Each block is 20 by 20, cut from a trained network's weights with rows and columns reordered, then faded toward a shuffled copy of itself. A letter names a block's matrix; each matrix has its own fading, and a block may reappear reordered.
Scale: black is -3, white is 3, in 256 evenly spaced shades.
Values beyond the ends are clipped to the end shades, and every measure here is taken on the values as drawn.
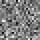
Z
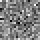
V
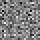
Z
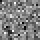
V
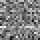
Z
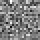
Z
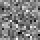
Z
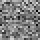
Z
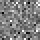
V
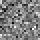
V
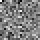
V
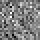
Z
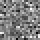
Z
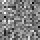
Z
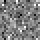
V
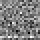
Z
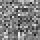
Z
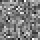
Z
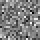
V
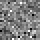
V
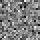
V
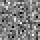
V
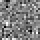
V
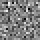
Z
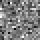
Z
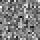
Z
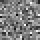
Z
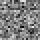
Z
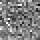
Z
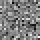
V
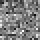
Z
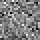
V
